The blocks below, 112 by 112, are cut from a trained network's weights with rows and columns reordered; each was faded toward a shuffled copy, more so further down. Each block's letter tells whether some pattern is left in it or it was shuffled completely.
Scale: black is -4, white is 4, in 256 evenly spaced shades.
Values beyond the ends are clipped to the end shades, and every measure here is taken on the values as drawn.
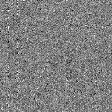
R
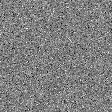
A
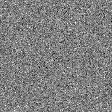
R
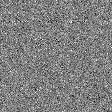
R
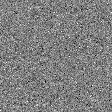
A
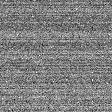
R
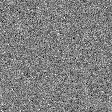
A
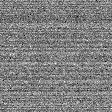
R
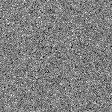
A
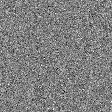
A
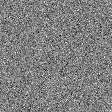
A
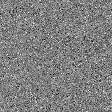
A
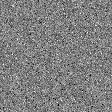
A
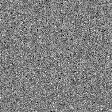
R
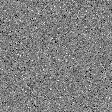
A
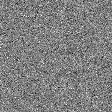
A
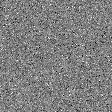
A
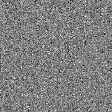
R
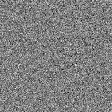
R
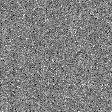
R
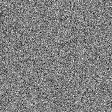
R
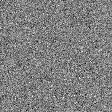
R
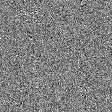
R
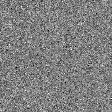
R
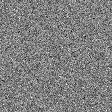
A
